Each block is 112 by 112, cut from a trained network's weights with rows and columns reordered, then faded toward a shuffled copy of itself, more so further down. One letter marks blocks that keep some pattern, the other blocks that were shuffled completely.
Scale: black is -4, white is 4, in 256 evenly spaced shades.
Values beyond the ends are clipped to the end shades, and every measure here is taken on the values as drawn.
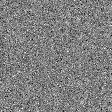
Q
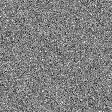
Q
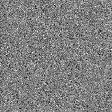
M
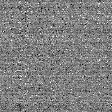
M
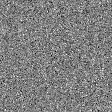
Q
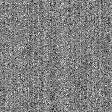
M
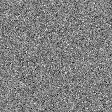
Q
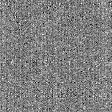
M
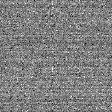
M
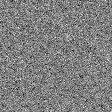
Q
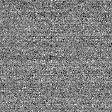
M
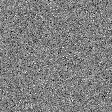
Q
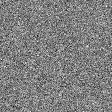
Q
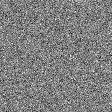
Q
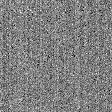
M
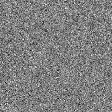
M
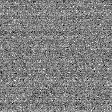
M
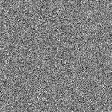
M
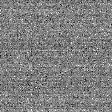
M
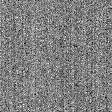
M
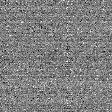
M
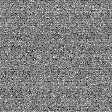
M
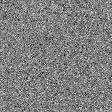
Q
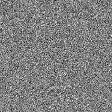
M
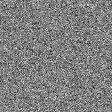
M
